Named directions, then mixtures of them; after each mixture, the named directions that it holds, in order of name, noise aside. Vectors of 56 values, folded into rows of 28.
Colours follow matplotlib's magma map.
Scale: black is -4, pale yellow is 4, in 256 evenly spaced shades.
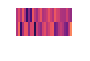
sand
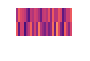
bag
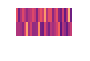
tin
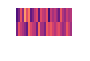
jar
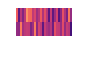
bag, sand, tin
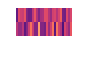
bag, jar, sand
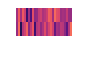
sand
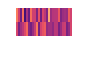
jar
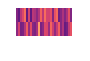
jar, sand, tin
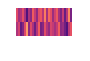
sand, tin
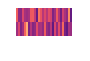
bag, jar, tin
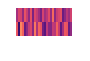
bag, sand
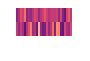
bag, jar, tin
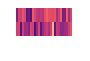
bag, jar, sand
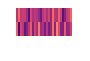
bag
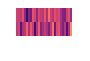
bag, sand, tin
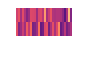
bag, tin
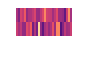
bag, jar, tin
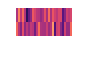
bag, sand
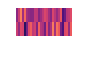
bag, jar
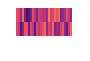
jar, sand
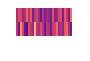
bag, sand, tin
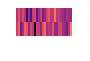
sand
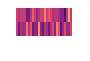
bag, tin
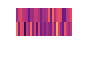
bag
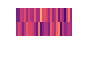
jar, tin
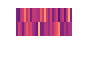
jar, tin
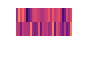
bag, sand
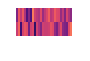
sand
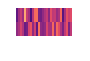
bag, jar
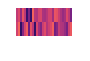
sand
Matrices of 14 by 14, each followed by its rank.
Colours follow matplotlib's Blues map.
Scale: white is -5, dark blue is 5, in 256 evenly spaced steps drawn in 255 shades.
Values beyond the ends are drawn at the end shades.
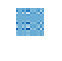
one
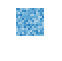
full rank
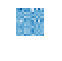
two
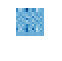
two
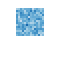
full rank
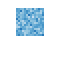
full rank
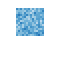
full rank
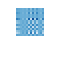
one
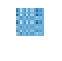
one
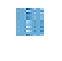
one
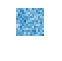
full rank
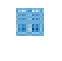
one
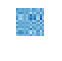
two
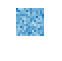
full rank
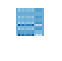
one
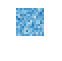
full rank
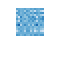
two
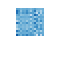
two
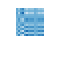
one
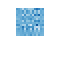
two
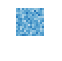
full rank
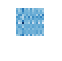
two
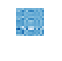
two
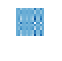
one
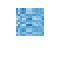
two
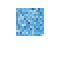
full rank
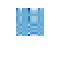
one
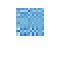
two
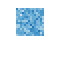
full rank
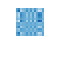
one
